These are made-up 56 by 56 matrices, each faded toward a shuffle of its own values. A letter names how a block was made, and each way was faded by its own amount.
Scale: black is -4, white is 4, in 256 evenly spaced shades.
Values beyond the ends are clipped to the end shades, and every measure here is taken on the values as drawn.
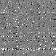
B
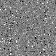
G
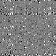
B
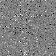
G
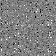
G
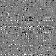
B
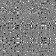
B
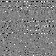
B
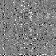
B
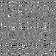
B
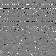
B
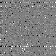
B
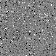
G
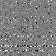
B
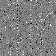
G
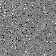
G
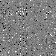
G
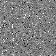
G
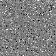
G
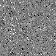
G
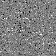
G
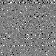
B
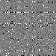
B
